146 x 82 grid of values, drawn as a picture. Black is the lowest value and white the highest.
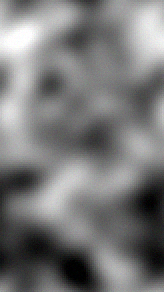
There are no lone odd cells. On average the colour sits 50% of the way up the scale. The field is smooth, with broad soft blobs. The top left is the ninth with the highest average.
